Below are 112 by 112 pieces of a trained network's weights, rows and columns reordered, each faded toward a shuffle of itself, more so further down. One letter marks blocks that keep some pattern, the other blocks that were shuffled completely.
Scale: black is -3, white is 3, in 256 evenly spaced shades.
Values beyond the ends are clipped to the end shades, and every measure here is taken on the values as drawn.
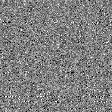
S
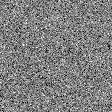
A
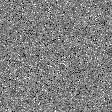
A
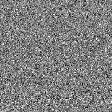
S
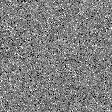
A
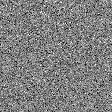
A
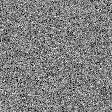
A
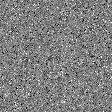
A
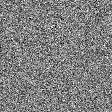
A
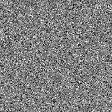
S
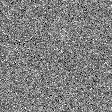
A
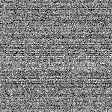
S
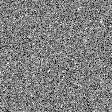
A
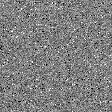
S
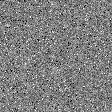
A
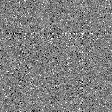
S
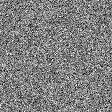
A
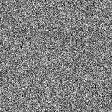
S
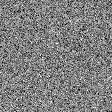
A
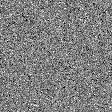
A
